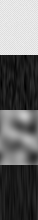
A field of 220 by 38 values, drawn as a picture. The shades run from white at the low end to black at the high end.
It is made of 4 by 1 panels. Panel 1,1: very low, checkered, faint in contrast. Panel 2,1: very high, streaked downward, faint in contrast. Panel 3,1: middling, smooth, strong in contrast. Panel 4,1: very high, streaked downward, faint in contrast.
